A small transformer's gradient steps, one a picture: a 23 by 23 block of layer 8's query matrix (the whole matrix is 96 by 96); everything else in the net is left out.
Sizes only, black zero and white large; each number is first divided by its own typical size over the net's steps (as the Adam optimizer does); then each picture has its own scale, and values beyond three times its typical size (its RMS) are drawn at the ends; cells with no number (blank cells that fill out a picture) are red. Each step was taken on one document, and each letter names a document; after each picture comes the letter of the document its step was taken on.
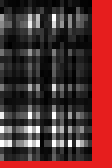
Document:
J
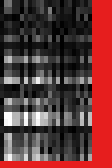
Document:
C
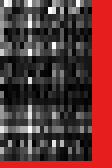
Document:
J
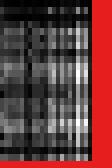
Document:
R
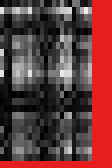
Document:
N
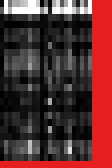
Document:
N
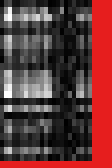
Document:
C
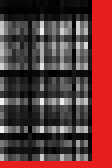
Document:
R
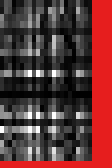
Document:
J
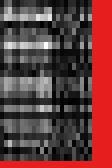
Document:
C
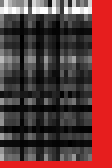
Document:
N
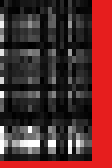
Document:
J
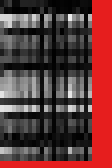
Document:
C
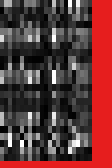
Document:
J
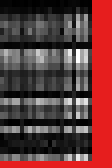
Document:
R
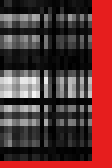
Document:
C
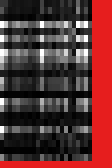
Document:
R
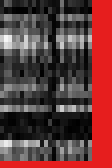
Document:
C
